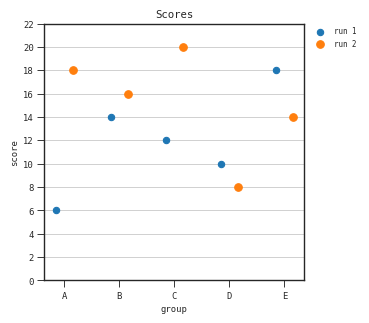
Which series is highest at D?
run 1
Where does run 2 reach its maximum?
C
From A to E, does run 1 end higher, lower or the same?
higher
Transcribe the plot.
Title: Scores
x-axis: group, ticks A B C D E
y-axis: score, ticks 0 2 4 6 8 10 12 14 16 18 20 22
Legend: run 1, run 2
Values:
run 1: 6 14 12 10 18
run 2: 18 16 20 8 14
